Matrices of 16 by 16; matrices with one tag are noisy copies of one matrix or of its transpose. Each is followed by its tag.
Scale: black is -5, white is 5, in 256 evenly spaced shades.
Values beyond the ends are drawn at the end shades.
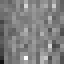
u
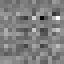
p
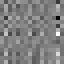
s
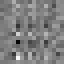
p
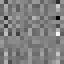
s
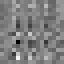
p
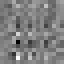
p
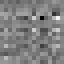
p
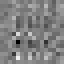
p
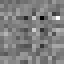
p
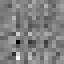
p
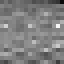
u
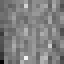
u
